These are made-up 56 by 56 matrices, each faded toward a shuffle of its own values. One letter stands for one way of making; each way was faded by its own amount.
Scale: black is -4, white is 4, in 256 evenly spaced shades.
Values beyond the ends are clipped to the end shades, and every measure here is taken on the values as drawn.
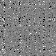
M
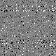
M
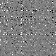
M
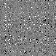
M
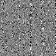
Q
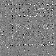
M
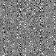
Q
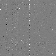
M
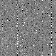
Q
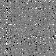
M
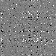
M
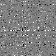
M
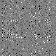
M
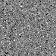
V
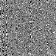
Q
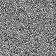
V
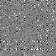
M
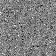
V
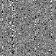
Q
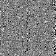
Q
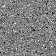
V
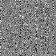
Q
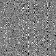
Q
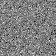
V
